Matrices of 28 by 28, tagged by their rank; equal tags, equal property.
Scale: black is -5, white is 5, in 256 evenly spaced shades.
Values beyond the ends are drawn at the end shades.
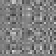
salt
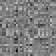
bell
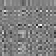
salt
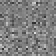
bell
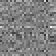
bell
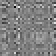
salt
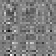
salt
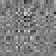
salt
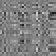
salt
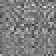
bell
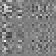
salt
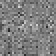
bell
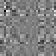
salt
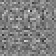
bell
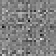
bell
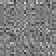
bell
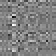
salt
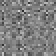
bell
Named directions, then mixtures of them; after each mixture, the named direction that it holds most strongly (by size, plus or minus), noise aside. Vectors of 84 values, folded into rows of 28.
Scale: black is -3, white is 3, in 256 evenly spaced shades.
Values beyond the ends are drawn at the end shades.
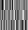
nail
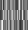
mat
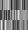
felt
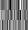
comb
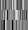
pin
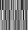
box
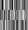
nail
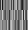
box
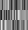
felt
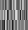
pin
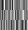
nail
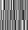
nail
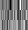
comb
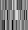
pin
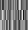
box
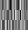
comb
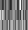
comb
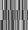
mat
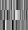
pin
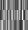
mat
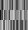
nail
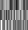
felt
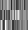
felt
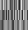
mat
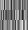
nail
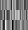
pin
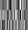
comb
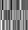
felt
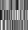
felt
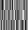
nail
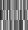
mat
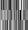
comb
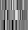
pin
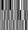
comb
